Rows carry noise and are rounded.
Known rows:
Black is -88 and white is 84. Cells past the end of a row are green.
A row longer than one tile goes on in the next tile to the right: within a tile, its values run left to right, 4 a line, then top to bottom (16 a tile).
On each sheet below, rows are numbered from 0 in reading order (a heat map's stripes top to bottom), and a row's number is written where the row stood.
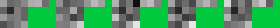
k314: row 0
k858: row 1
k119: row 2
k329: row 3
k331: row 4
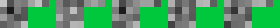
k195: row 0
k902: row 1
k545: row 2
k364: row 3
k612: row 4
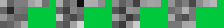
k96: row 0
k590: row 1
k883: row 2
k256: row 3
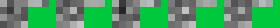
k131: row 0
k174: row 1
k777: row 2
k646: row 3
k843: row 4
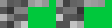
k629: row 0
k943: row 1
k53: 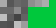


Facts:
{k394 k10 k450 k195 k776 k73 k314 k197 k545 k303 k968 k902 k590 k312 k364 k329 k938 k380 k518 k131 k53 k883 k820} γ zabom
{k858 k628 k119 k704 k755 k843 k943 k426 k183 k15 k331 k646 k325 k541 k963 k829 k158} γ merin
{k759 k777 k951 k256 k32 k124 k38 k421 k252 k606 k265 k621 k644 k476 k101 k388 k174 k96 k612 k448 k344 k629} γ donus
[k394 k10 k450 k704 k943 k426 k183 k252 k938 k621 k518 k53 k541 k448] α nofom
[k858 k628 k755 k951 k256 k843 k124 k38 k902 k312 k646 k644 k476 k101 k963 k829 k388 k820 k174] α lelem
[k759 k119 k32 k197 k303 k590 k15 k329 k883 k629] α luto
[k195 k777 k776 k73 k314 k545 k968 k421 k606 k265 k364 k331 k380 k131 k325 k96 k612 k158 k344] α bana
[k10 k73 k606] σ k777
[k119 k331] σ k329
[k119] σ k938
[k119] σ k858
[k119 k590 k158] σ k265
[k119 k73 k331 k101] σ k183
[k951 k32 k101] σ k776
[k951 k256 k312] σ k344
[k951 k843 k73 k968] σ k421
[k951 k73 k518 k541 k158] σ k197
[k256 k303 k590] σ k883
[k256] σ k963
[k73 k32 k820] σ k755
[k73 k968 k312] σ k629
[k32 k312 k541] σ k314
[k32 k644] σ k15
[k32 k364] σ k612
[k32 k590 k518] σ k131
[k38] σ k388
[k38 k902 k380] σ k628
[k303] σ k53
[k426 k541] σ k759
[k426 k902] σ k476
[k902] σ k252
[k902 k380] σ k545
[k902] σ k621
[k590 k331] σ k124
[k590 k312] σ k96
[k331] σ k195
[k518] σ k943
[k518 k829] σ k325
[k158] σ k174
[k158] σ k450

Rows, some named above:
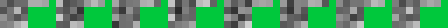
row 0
k174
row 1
k938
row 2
k612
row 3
k73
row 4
k883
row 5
k325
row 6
k124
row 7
k646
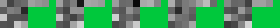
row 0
k943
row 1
k303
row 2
k32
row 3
k776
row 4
k15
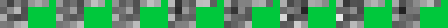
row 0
k829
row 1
k101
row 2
k101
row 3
k606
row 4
k131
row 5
k518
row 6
k10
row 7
k421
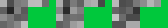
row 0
k265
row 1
k380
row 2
k183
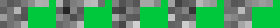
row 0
k755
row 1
k265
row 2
k197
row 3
k450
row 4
k476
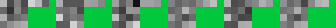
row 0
k158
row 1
k426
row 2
k303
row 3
k963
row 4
k183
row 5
k256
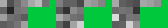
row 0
k421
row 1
k759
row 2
k541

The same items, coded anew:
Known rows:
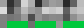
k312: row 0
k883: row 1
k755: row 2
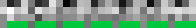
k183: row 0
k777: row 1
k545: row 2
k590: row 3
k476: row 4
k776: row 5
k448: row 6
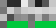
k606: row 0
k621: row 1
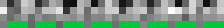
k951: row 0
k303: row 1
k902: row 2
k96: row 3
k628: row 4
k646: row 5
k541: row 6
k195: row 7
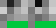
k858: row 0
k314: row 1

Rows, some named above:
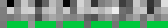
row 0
k325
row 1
k755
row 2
k158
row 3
k629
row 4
k843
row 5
k256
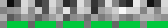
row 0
k364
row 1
k968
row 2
k73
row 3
k256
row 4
k10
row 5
k331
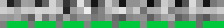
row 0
k119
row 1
k53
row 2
k256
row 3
k829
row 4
k197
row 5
k612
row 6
k364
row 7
k759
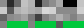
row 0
k963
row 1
k15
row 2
k380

